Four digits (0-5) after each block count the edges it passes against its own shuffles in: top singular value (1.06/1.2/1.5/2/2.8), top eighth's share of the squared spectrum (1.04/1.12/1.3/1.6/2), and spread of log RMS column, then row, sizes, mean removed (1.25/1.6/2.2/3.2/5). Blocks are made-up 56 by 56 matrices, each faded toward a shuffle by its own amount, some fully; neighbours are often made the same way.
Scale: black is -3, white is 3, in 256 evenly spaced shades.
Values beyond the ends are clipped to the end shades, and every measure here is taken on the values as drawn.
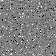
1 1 0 0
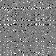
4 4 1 2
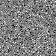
0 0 0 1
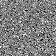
0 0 0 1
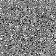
1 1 0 2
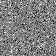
0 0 0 0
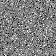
0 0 0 0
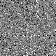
1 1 0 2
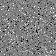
2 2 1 0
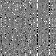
4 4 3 0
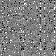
3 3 2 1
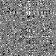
3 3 2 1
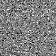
3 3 1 1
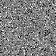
2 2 0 0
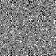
3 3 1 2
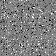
2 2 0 1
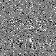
3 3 1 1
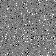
2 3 1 1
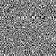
4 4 2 2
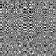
4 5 3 3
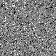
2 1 0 0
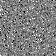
0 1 1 0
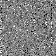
1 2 2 0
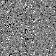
1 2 2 0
